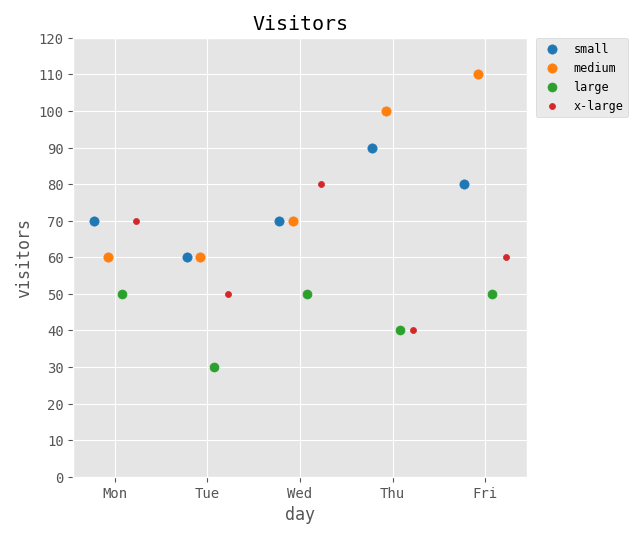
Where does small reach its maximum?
Thu
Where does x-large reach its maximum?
Wed
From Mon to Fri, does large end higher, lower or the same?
the same
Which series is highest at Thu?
medium
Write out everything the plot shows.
Title: Visitors
x-axis: day, ticks Mon Tue Wed Thu Fri
y-axis: visitors, ticks 0 10 20 30 40 50 60 70 80 90 100 110 120
Legend: small, medium, large, x-large
Values:
small: 70 60 70 90 80
medium: 60 60 70 100 110
large: 50 30 50 40 50
x-large: 70 50 80 40 60
